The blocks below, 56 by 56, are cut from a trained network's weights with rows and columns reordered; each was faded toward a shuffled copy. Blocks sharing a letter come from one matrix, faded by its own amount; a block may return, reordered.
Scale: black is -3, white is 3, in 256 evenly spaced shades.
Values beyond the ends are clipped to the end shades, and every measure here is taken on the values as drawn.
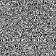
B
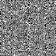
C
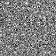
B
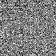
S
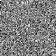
S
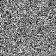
S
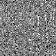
C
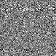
B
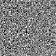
C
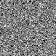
S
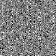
C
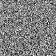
S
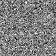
S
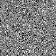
C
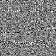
B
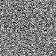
B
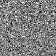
B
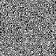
C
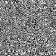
B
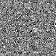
B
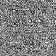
B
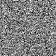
S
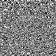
B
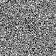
S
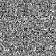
B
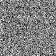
S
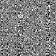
C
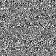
B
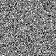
S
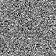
S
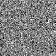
S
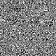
B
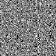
C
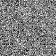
S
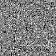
C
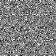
B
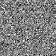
S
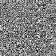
S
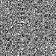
C
